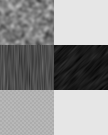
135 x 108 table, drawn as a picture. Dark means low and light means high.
It is made of 3 by 2 panels. Panel 1,1: middling, blotchy. Panel 1,2: very high, flat. Panel 2,1: low, streaked downward, faint in contrast. Panel 2,2: very low, slanting up to the right, faint in contrast. Panel 3,1: high, checkered, faint in contrast. Panel 3,2: very high, flat.
